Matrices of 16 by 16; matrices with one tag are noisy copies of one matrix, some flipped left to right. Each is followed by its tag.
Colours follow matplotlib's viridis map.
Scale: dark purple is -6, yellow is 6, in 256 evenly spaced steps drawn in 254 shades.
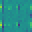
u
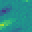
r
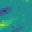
r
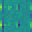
u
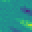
r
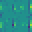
u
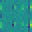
u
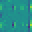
u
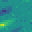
r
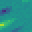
r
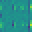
u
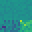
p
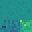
p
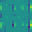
u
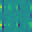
u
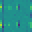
u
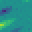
r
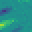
r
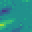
r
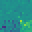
p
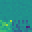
p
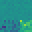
p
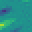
r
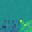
p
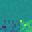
p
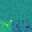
p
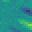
r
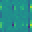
u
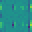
u
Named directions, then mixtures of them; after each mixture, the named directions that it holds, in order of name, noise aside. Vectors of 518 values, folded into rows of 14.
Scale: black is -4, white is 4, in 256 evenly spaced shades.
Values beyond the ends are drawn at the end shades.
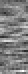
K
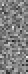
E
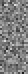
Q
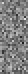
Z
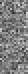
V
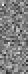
E, Q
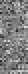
K, Q, V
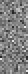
E, V, Z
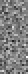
E, Q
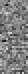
E, K, Q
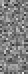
Q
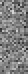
V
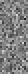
Z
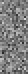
Z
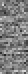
E, K, Q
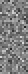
Q, V, Z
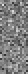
E, Q, V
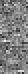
K, Q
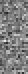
E, K, Q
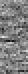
E, K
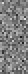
Z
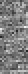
K, V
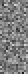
Q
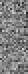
V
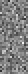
Q, Z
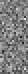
Z
